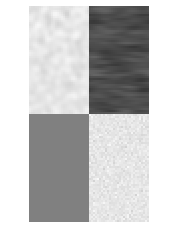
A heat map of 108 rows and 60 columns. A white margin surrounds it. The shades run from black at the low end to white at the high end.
It is made of 2 by 2 panels. Panel 1,1: very high, blotchy, faint in contrast. Panel 1,2: low, streaked across, faint in contrast. Panel 2,1: middling, flat. Panel 2,2: very high, fine-grained, faint in contrast.
